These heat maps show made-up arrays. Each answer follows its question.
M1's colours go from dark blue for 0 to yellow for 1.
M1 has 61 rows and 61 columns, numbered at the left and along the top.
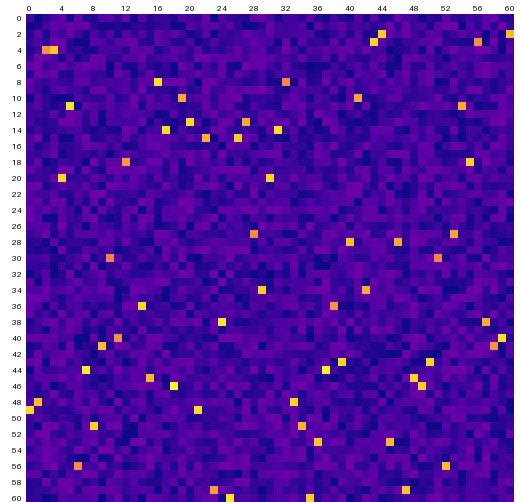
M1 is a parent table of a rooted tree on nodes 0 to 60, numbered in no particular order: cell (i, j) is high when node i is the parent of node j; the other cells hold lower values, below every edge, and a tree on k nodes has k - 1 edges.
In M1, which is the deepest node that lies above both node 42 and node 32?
51
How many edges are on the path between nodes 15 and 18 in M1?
6
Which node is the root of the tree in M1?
13
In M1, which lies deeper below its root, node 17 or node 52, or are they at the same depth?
the same depth
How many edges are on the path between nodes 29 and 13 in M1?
5
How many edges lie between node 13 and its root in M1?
0
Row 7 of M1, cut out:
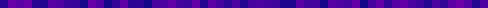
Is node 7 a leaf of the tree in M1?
yes
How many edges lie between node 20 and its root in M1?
1
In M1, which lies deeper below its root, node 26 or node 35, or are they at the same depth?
the same depth
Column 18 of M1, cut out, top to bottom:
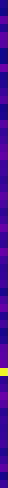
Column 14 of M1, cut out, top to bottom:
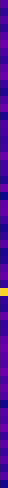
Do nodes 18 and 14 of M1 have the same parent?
no
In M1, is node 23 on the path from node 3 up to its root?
no
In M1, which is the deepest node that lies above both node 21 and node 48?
27
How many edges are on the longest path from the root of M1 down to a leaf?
5
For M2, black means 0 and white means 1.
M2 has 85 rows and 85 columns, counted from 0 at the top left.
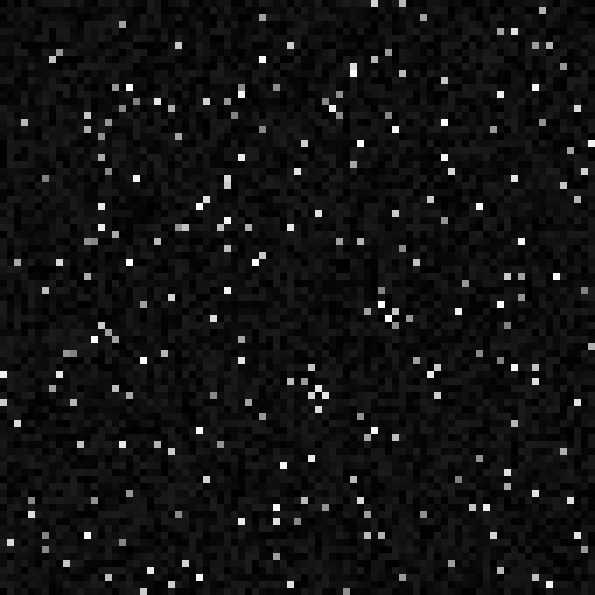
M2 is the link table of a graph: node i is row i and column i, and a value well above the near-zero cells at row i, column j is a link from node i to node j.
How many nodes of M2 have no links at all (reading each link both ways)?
4
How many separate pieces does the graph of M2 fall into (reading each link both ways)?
6
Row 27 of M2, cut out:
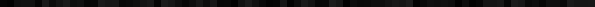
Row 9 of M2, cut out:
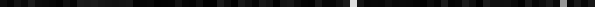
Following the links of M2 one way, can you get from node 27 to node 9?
no
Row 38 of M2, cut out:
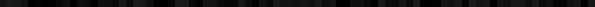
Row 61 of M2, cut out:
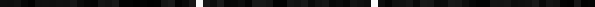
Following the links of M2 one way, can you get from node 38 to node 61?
no
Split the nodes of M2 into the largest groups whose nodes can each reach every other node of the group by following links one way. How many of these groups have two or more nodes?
2
